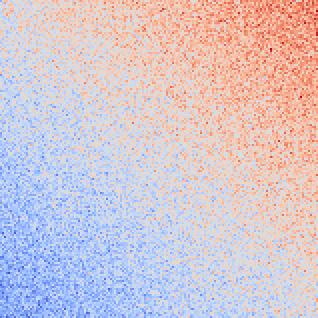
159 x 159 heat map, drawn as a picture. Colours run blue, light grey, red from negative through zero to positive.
Stripes: none. Mirror symmetry: none. Grain: fine. Slope: up to the top right.
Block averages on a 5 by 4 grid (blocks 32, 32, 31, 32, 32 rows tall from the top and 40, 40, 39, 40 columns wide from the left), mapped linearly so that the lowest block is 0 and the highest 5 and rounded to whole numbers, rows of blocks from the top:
3345
2344
1234
1123
0122
